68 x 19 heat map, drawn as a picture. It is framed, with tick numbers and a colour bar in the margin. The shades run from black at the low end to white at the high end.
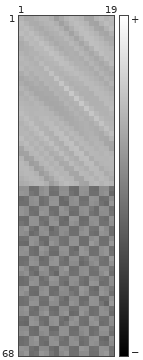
It is made of 2 by 1 panels. Panel 1,1: high, slanting down to the right, faint in contrast. Panel 2,1: middling, checkered.
